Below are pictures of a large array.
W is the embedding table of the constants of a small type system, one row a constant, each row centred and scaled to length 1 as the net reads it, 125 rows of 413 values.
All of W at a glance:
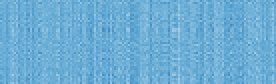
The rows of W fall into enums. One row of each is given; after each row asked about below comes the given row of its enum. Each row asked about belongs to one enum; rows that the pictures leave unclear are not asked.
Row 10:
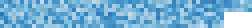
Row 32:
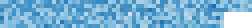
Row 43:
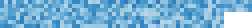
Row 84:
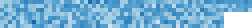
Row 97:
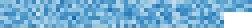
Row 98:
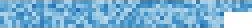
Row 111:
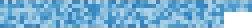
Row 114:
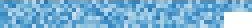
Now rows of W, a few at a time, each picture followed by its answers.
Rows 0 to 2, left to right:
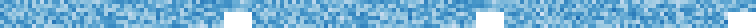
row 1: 10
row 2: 97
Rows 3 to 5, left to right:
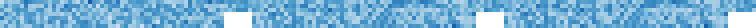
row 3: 84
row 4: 98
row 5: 98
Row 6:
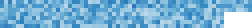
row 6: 43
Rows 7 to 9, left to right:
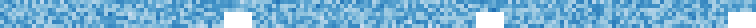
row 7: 10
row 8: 84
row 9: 111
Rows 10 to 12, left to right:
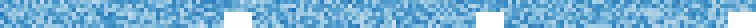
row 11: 84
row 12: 43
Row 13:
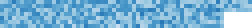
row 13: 32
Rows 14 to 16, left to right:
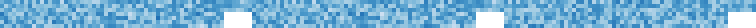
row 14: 10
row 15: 10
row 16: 111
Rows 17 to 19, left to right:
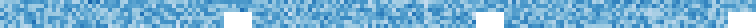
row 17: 84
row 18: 97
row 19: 43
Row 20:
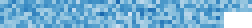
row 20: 32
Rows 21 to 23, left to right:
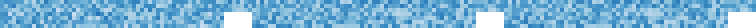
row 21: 114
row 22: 43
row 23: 43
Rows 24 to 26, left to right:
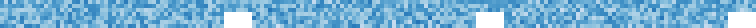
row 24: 111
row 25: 84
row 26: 114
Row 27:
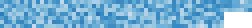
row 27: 10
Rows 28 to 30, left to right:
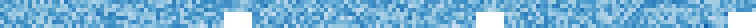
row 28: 10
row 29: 114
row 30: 98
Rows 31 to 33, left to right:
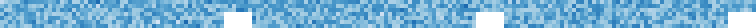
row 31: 84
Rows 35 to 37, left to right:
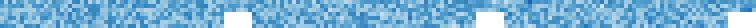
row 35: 111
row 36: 10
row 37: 84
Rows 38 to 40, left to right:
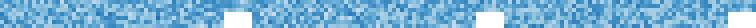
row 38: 10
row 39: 114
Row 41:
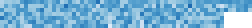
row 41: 84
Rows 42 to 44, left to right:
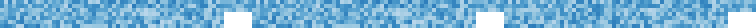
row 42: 43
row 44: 111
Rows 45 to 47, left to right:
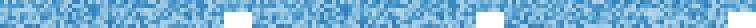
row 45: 111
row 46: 111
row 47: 43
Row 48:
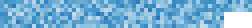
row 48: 114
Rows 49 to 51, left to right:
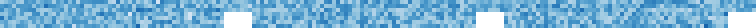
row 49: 32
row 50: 111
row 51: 98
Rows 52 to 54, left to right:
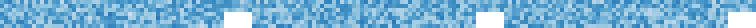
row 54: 43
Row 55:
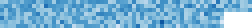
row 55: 32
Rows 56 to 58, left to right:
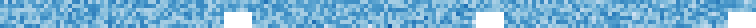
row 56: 111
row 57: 32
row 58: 10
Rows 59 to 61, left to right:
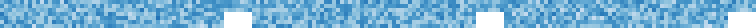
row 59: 10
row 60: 111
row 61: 114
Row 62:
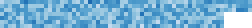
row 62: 84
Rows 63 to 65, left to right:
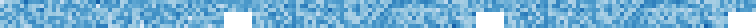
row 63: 84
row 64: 98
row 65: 98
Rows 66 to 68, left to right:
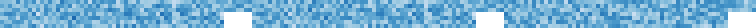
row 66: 97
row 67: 97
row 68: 10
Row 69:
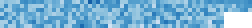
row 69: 84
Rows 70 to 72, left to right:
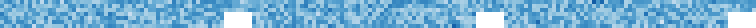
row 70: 10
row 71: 98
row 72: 84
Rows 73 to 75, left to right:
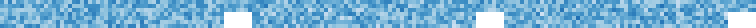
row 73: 111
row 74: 114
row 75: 97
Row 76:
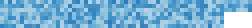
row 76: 111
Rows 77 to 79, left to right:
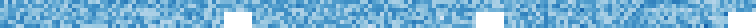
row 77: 43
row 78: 32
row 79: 98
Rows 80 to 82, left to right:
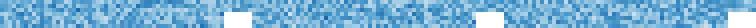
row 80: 98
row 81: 97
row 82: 10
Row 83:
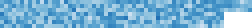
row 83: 10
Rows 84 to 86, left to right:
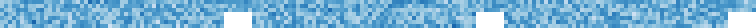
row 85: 98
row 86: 10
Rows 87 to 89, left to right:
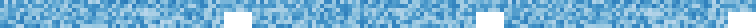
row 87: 43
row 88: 111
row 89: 43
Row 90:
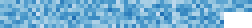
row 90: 97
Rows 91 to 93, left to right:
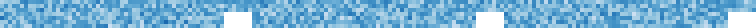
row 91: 84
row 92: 114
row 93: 10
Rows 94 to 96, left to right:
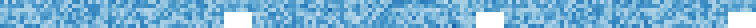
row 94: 111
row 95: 98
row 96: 111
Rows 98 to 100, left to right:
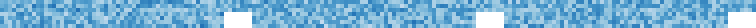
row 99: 32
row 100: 111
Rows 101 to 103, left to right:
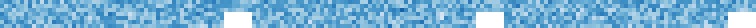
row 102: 32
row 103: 114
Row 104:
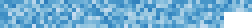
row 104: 114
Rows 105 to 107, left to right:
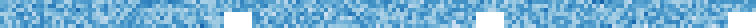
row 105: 98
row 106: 114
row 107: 84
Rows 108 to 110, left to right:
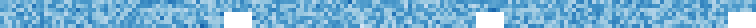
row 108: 98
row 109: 84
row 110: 111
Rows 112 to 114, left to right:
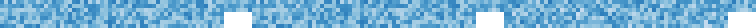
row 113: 111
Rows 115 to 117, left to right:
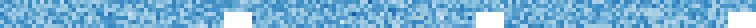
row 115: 10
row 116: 32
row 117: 43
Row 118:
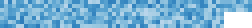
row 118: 43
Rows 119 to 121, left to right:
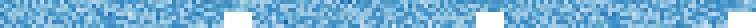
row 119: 10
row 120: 84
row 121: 10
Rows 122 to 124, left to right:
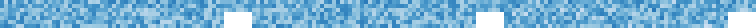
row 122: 43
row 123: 111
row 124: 114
